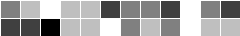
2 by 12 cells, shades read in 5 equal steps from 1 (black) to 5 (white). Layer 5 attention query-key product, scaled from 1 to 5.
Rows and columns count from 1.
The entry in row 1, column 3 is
5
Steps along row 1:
up up down same down up same down up down down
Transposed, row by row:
3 2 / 4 2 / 5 1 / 4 4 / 4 4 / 2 5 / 3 3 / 3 4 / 2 3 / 5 5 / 3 4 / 2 4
